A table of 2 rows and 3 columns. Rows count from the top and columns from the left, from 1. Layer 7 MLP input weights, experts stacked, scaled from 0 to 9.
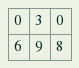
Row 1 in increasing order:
0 0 3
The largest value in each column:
6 9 8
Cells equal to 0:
2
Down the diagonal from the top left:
0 9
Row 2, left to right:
6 9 8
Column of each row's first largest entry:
2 2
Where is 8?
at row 2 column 3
